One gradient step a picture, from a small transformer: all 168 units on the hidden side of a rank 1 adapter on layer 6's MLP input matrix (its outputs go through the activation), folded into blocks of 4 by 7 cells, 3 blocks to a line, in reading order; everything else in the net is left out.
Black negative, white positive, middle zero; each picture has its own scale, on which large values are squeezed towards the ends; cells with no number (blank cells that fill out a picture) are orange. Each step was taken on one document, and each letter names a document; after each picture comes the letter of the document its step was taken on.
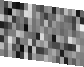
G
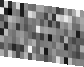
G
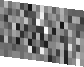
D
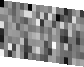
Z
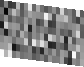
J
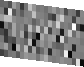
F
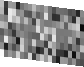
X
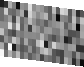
Z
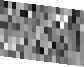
G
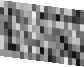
D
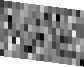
G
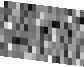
D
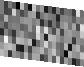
X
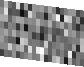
G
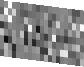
F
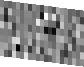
D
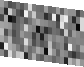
G
